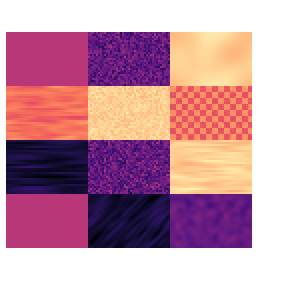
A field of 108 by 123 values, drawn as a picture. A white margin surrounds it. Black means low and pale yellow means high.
It is made of 4 by 3 panels. Panel 1,1: middling, flat. Panel 1,2: low, fine-grained. Panel 1,3: very high, smooth, faint in contrast. Panel 2,1: high, streaked across, faint in contrast. Panel 2,2: very high, fine-grained, faint in contrast. Panel 2,3: high, checkered. Panel 3,1: very low, streaked across, faint in contrast. Panel 3,2: low, fine-grained. Panel 3,3: very high, streaked across, faint in contrast. Panel 4,1: middling, flat. Panel 4,2: very low, slanting up to the right, faint in contrast. Panel 4,3: low, blotchy, faint in contrast.
